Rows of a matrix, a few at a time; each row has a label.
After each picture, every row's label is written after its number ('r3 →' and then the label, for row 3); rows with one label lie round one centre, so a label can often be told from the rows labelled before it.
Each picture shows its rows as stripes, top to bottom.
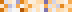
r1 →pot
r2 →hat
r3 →pot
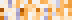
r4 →hat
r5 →hat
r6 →pot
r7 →pot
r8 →pot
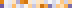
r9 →pot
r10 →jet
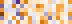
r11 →pot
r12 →jet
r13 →pot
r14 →pot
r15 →jet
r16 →hat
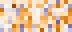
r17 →hat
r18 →jet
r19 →pot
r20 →pot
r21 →hat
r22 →hat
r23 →jet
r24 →jet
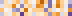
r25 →jet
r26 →jet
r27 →pot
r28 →jet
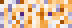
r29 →pot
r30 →hat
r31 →hat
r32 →jet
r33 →jet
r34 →hat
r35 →jet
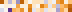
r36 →pot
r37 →hat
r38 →hat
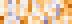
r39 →hat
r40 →hat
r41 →hat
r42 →hat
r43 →pot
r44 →pot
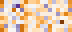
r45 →pot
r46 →pot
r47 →jet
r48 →hat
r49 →pot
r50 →hat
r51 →pot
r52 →pot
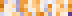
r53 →pot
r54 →pot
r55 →pot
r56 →jet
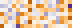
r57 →hat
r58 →jet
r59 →hat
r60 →pot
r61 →hat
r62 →hat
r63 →pot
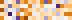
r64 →pot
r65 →hat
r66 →pot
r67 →hat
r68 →pot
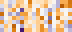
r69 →hat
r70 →hat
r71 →jet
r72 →pot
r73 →jet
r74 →pot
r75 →jet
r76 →jet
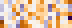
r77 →hat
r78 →jet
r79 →jet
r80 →hat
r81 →jet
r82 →pot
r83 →pot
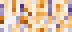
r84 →jet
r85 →jet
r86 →jet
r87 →jet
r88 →pot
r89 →pot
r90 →hat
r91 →jet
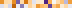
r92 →pot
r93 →jet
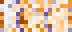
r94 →pot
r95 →hat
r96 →jet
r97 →pot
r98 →pot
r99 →pot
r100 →pot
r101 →jet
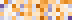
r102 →hat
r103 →jet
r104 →jet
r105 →pot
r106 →jet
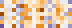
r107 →jet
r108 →pot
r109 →jet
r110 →pot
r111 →jet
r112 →pot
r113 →jet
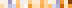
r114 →hat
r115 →hat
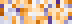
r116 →hat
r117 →jet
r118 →pot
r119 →pot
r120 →jet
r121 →jet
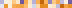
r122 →jet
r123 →hat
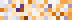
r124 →hat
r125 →jet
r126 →pot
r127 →hat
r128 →pot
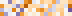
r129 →hat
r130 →pot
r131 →jet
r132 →pot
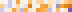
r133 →hat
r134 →hat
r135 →jet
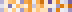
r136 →jet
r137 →hat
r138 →jet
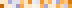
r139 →hat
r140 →pot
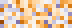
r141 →hat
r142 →hat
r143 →pot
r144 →jet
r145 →hat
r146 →pot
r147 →jet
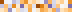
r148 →pot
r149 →jet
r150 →hat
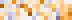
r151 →jet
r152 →pot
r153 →hat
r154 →hat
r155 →hat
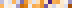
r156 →jet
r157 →pot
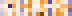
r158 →jet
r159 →hat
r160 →jet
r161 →jet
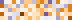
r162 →jet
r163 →pot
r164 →hat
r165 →pot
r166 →hat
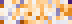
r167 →jet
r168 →pot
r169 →hat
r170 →hat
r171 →jet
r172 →pot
